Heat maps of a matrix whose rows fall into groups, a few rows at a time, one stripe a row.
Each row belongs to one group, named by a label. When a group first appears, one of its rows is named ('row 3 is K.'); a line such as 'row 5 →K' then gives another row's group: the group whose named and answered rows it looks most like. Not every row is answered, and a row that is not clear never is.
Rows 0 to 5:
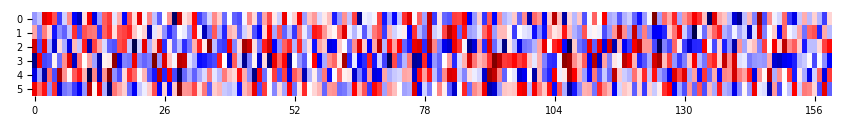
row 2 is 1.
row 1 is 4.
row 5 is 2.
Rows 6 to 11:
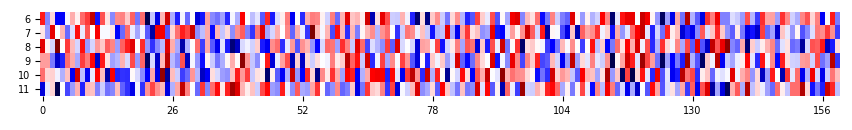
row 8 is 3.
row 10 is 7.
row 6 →4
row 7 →2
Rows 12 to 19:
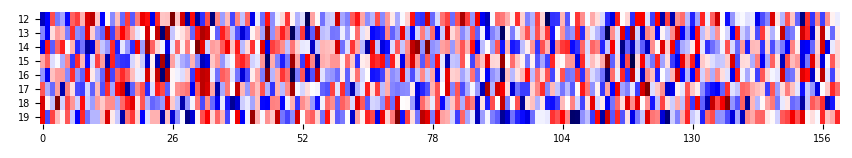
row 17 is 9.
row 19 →1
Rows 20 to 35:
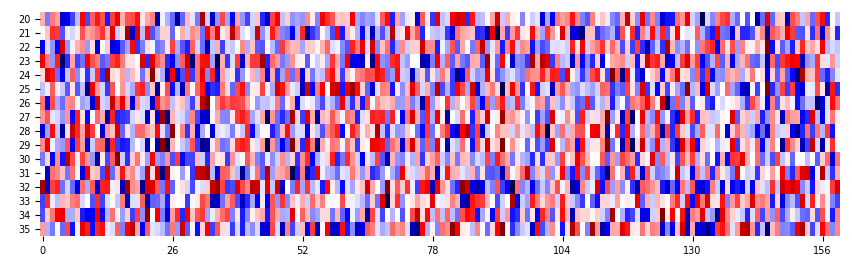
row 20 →4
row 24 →2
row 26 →9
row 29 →7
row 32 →1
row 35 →4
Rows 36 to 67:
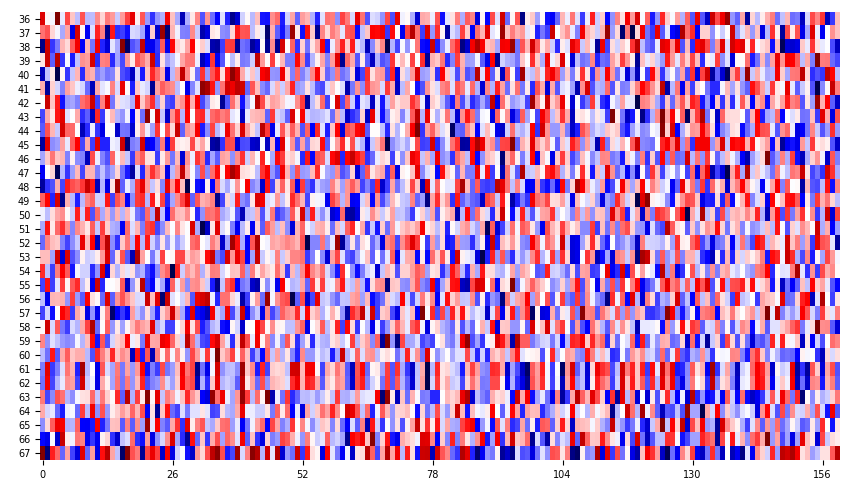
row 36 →3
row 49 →9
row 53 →9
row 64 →4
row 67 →1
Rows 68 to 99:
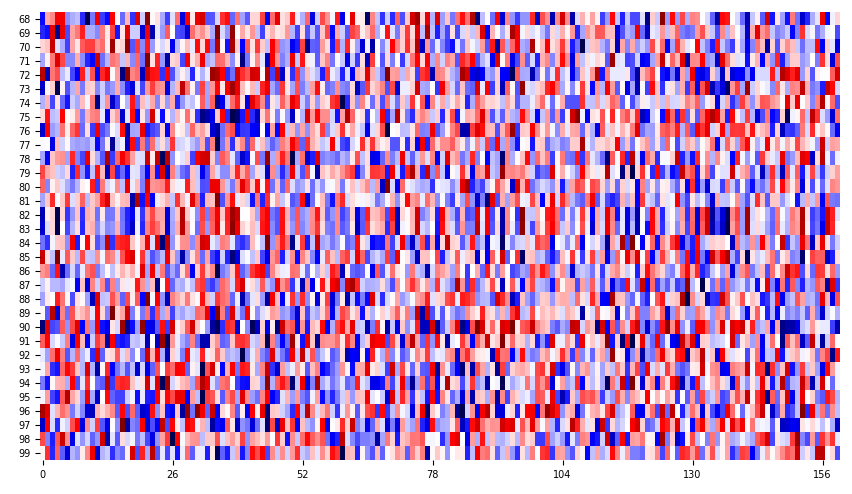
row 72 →1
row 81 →9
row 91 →7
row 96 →2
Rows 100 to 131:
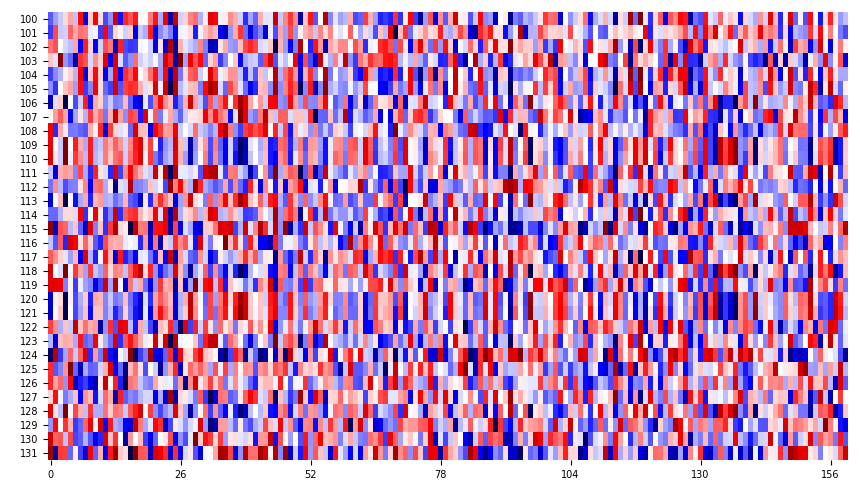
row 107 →9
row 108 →1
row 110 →3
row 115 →1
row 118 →3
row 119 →2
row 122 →2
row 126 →2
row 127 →7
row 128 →3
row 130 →2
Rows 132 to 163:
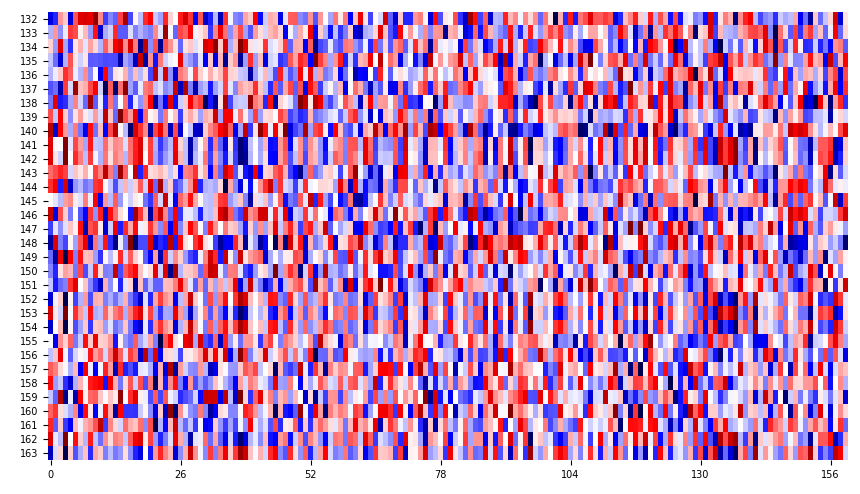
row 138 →7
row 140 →1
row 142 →3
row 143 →9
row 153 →3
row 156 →9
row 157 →7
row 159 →9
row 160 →7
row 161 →4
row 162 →3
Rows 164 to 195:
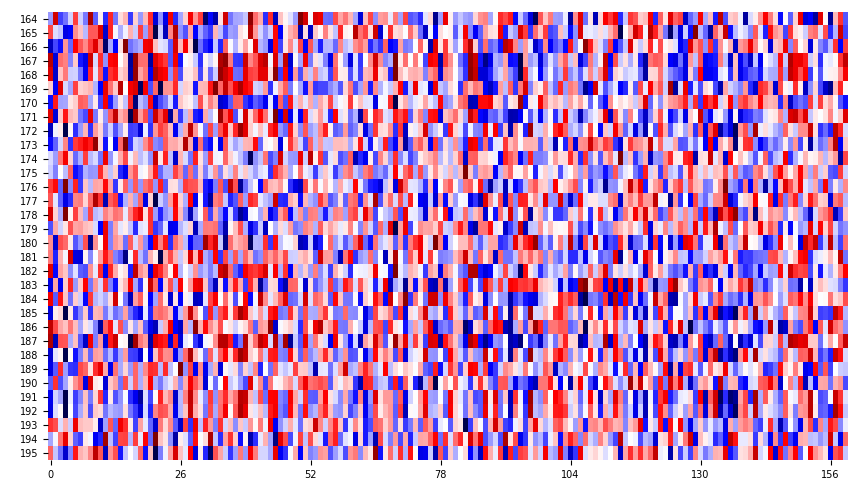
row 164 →7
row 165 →4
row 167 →1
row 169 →9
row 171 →1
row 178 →3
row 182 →1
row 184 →1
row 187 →1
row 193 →2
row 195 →4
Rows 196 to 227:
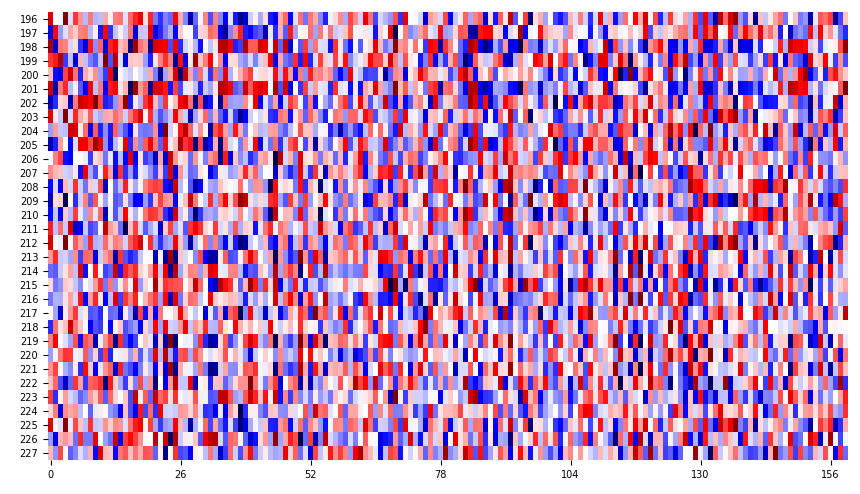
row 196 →3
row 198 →1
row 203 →3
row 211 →2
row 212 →3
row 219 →7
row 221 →7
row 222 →4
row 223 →1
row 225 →3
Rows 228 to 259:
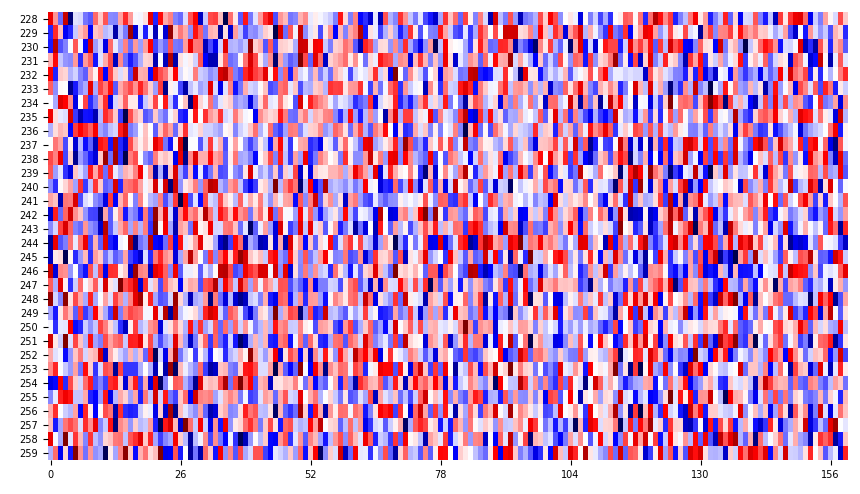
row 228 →9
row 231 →7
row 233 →4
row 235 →2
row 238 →2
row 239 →4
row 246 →1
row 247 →9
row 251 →3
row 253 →7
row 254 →9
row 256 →7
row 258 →3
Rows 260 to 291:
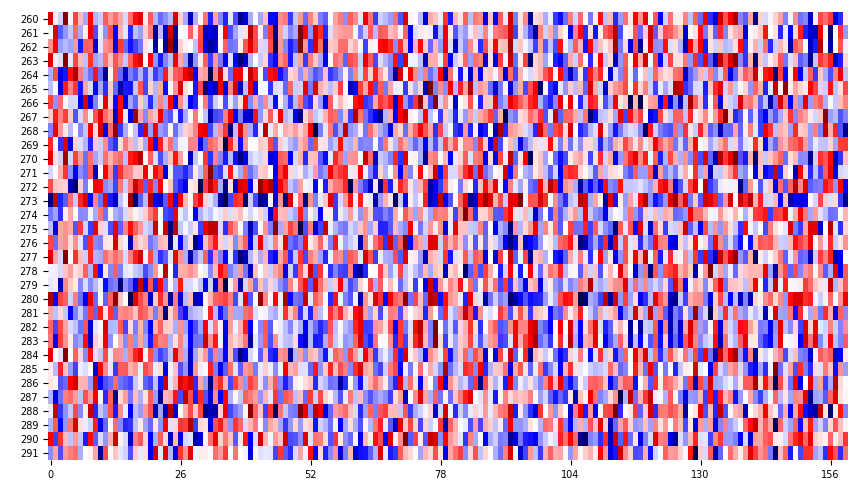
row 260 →3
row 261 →7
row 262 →7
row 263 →3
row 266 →7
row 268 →9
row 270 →3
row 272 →9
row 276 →1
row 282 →7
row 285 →4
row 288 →7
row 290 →1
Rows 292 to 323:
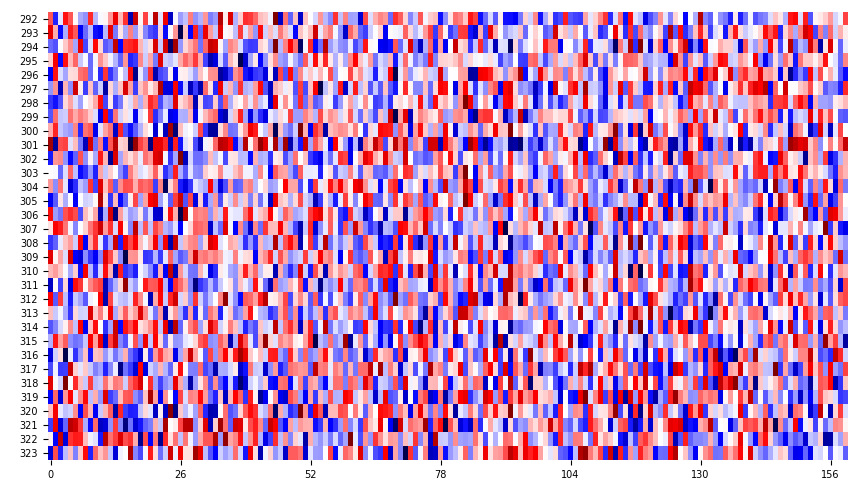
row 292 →1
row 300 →7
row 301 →1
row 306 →2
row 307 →9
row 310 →7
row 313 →4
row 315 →9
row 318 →3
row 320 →7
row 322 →9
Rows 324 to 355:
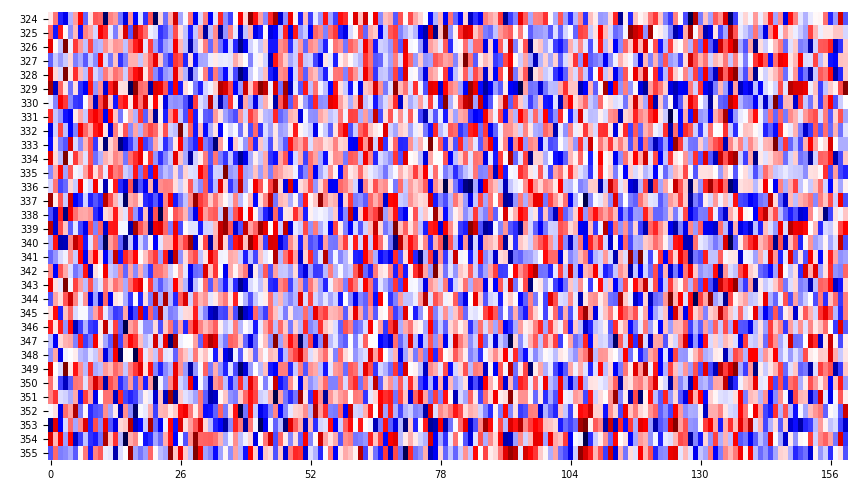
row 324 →4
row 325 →4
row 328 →3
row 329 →1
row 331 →4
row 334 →3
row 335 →9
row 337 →2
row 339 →1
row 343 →3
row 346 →2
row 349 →3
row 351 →7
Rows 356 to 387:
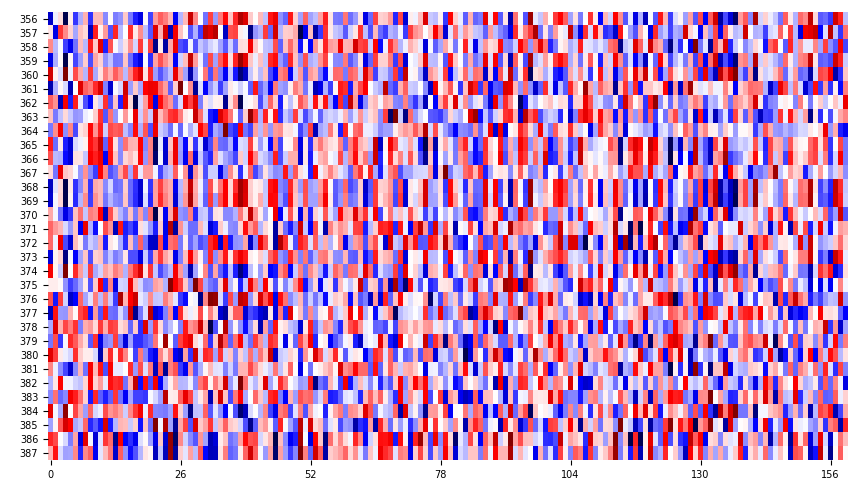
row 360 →3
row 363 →1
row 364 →9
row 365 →4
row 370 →4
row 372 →1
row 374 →3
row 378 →9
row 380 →2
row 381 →4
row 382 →9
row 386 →7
